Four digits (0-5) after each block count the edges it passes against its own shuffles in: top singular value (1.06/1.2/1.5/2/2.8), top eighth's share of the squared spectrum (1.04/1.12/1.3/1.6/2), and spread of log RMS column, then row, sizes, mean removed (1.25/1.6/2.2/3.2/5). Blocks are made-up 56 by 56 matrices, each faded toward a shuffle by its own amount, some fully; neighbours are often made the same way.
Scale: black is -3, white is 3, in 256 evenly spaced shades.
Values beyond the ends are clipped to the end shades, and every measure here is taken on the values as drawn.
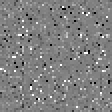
2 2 0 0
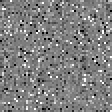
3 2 0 0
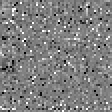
3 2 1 1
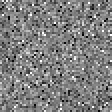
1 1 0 0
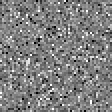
0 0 0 0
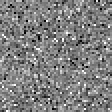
0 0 0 0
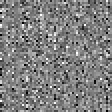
1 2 3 0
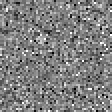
0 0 0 0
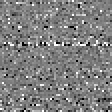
2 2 0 3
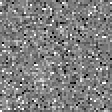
0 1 0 0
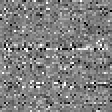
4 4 1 3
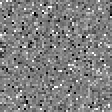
2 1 0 0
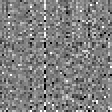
4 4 3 1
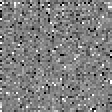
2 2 1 1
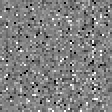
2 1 1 1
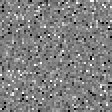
0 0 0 0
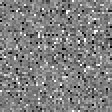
1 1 1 1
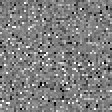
2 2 0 1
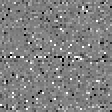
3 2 0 1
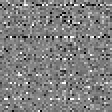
3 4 1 3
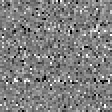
3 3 1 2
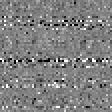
3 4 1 3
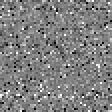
2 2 0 1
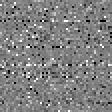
3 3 1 2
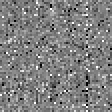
3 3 1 1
